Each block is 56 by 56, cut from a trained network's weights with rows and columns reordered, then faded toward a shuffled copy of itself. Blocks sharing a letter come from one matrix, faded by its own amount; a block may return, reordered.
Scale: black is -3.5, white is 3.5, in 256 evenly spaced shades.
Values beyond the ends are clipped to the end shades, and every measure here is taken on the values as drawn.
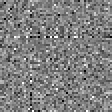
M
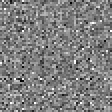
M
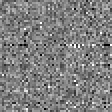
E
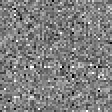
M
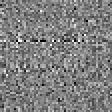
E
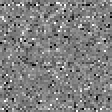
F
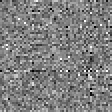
M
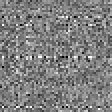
E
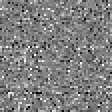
F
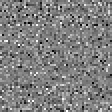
F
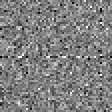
M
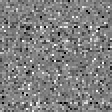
F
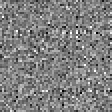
M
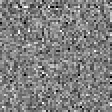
M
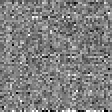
E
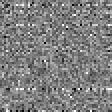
E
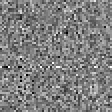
E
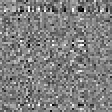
E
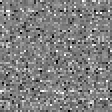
F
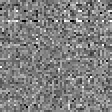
E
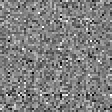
M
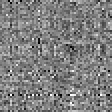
E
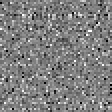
F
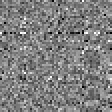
E
